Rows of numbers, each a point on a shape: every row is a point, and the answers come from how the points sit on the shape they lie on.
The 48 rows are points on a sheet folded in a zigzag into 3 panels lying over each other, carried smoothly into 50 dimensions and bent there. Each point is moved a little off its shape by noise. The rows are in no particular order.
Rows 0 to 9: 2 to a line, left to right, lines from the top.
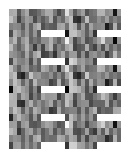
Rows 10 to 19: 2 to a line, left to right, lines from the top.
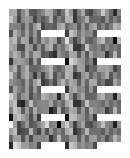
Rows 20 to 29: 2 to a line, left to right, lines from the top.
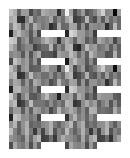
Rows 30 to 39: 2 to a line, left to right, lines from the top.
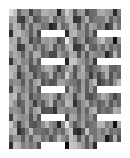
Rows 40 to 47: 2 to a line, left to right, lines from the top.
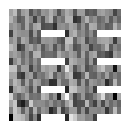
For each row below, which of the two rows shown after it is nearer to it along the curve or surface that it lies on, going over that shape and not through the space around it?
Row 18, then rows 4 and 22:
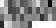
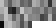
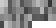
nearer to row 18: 4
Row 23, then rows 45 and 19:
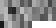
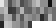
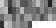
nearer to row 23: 19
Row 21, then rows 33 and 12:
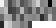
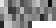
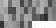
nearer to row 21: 33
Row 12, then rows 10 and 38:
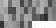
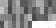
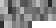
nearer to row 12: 10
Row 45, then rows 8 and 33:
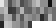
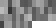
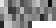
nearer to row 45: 33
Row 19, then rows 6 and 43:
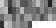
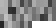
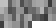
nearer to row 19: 6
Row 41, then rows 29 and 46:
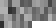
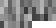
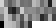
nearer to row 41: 46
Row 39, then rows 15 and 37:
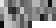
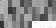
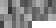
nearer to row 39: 15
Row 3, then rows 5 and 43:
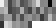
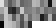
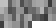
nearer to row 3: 5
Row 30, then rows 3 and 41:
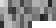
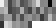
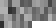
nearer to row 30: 3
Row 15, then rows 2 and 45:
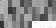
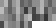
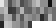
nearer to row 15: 45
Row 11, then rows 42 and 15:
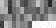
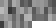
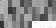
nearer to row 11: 42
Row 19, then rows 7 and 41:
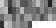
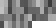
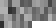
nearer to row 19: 41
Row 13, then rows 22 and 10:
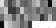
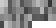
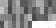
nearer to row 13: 10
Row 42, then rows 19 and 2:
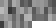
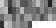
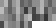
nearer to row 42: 19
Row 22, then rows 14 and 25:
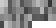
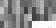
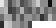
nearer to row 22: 14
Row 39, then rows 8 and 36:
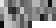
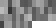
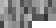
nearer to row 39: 8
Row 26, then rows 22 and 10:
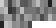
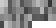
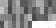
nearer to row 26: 10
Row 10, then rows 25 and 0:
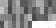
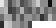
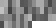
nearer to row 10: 0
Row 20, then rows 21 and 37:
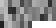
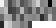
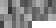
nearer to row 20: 21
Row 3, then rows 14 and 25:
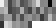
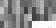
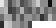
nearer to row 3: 25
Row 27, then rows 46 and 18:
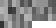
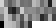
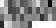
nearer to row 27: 46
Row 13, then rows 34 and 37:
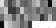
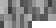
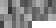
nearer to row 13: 37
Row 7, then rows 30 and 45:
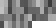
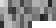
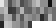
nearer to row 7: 45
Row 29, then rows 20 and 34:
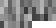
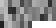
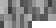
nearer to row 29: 34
